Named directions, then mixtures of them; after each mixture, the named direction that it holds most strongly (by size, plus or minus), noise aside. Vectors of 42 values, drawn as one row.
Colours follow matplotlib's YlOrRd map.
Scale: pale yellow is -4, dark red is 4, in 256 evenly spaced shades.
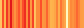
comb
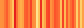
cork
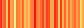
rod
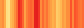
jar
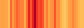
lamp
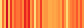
comb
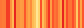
cork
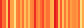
rod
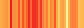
lamp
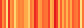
rod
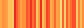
cork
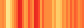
jar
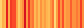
rod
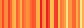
rod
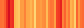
jar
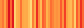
cork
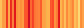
lamp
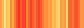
jar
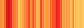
jar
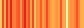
comb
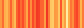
comb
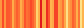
cork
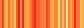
rod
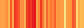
lamp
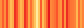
cork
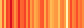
comb
